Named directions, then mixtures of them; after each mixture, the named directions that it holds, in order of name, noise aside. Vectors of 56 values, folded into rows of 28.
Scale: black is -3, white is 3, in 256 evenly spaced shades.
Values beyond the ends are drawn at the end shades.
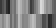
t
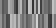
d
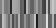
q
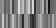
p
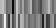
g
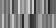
p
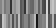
q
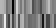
g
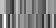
g, q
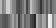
q, t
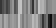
d, t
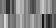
g, t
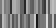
q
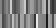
q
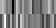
g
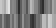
t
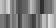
t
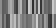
d
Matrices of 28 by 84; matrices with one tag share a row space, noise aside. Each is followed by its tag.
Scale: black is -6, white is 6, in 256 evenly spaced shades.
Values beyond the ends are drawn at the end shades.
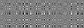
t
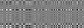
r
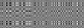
r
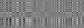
r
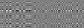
r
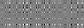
t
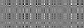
t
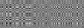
r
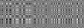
r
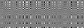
t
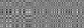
r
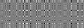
t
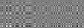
r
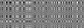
r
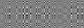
t
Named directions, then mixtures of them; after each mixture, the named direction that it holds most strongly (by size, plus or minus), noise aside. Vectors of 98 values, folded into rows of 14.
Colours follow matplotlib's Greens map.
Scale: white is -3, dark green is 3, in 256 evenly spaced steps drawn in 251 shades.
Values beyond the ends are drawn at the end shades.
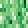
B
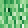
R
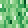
B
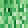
R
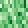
B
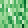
R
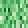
R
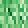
R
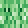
R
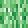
R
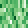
B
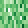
R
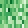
R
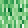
R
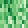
R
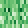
R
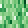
B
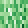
R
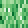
R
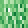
R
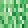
R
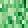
B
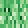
R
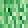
R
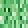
R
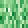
R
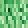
R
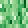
B
